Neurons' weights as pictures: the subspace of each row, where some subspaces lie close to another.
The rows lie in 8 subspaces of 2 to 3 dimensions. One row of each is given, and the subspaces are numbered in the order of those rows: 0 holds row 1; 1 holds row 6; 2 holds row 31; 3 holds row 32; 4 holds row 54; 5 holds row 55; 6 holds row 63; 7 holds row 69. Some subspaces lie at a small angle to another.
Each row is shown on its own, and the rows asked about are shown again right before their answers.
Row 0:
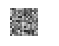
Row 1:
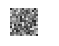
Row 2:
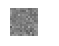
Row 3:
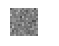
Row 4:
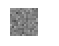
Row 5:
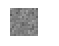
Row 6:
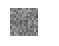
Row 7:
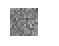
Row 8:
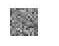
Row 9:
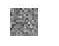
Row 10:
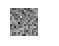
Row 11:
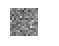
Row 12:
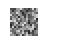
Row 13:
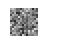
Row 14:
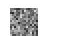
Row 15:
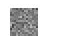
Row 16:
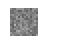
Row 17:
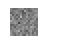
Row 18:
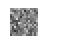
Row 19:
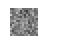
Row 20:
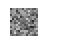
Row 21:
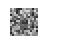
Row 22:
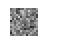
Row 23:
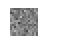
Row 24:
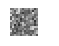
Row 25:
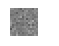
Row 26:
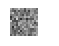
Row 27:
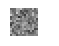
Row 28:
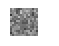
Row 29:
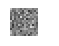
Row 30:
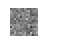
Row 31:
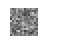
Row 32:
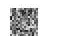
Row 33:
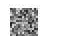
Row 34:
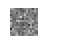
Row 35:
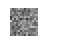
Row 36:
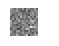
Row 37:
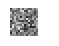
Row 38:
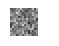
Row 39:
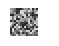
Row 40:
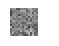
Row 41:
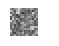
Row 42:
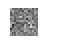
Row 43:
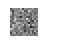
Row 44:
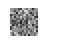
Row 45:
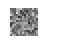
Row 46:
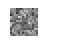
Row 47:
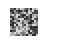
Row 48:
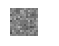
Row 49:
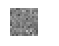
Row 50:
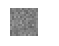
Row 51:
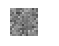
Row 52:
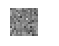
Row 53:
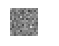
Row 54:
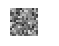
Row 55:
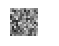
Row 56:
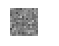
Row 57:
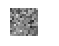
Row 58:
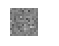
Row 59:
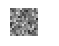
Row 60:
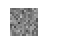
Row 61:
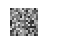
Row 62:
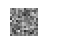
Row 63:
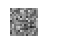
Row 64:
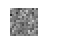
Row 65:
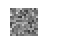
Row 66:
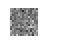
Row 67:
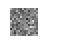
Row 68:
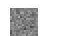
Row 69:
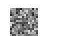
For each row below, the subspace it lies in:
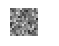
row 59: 4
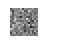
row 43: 6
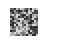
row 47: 0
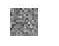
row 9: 6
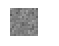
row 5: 0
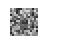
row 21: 1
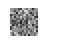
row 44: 1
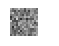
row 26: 5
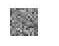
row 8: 2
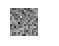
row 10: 5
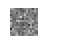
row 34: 2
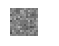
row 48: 6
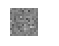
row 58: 6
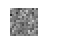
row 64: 0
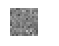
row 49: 3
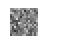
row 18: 5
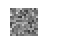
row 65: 7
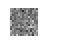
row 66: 3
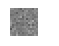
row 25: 3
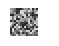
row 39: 6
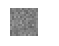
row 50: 1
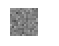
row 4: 5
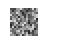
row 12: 4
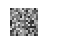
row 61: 3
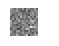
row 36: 2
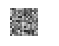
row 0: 2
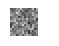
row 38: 4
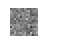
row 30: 2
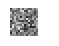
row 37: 6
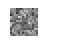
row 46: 7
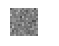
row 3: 0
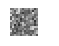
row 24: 0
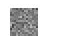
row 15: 6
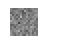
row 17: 4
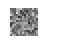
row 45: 7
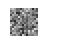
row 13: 5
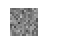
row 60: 4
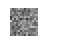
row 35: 5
